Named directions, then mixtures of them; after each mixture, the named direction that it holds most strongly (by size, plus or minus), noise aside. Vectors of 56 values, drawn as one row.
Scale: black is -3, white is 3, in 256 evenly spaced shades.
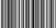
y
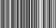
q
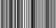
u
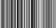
u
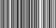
q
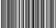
y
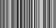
q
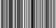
u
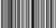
y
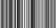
u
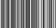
q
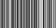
q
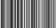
u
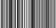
u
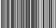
q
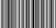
y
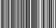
q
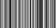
q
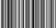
y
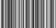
y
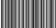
y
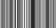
u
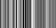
u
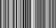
u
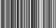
q
